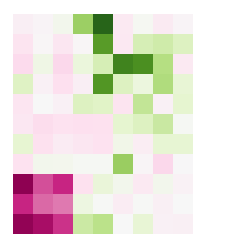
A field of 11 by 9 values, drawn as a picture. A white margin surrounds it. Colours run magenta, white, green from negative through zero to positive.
On average the colour sits 50% of the way up the scale. The top middle is the ninth with the highest average. The bottom left is the ninth with the lowest average. The top middle is the roughest part. An odd patch, lower than its surroundings, sits in the bottom left.
